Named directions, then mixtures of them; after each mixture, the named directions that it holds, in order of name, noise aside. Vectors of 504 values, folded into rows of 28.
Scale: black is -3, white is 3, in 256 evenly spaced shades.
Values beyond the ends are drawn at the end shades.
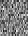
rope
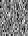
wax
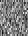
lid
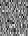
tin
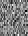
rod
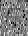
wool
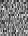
rope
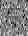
wool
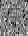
wool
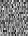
rope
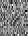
rod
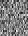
rope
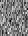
lid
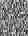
rope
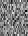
rod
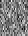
tin, wax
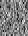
wax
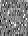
wool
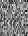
rod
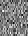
rod, tin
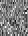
lid, rod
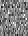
rope, wool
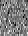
wool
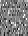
wool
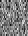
rod, wax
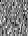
lid, wool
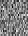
rope
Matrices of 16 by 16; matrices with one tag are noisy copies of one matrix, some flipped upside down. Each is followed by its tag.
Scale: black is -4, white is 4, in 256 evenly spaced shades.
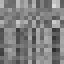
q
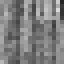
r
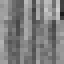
r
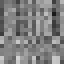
q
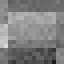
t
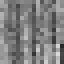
r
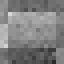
t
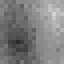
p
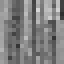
r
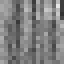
r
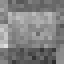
t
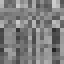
q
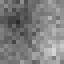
p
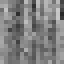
r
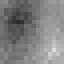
p
